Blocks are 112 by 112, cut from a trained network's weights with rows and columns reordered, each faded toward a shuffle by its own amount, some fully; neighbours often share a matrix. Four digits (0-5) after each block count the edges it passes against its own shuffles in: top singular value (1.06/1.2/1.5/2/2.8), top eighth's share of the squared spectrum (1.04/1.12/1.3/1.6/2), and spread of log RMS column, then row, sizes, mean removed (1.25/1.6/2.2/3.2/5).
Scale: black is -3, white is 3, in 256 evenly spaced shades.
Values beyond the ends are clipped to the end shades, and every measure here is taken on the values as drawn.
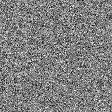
2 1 0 0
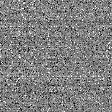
2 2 2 1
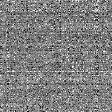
3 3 3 2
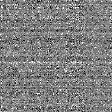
3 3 3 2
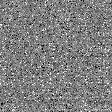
1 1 1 0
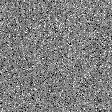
0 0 0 0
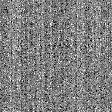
3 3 1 2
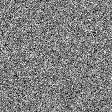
0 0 0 0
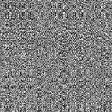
4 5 3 1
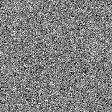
2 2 1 0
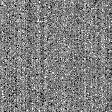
3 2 0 1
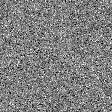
0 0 0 0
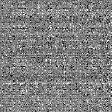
3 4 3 2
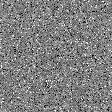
0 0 0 0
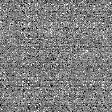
3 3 2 1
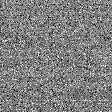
2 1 1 0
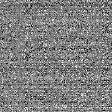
3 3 3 2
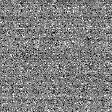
3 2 2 1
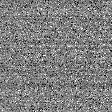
2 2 2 0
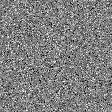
0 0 0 0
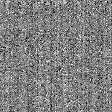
3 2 0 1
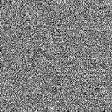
3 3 2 0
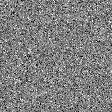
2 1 0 0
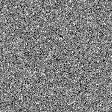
1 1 0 0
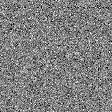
2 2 0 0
